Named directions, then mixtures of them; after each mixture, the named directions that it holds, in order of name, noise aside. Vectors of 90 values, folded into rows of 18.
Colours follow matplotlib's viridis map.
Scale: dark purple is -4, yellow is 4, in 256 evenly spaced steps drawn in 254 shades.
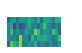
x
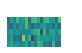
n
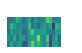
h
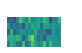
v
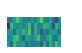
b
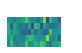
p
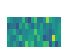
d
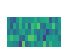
v, x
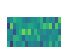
b, p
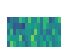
v, x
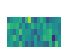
d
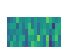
h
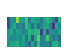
b, h, n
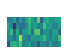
x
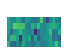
d, x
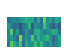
p, x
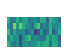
p, x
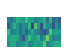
b, p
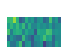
d, v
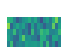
b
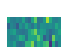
d, h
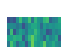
h, v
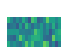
d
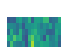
h, v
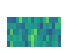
h, v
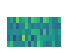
n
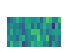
h, n, x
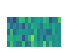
v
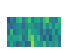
h, v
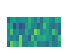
x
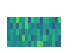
n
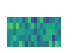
d, n
